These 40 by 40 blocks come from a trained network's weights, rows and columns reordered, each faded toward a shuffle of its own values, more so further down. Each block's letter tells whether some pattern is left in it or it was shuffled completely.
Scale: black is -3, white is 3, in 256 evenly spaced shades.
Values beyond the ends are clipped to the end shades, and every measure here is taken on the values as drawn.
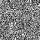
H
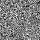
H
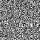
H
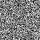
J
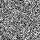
J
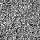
H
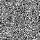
H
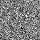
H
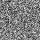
J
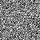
J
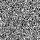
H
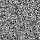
J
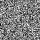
J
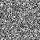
H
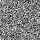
J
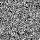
H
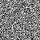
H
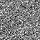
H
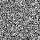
H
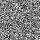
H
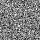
J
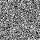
J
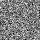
J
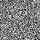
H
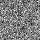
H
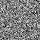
J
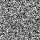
J
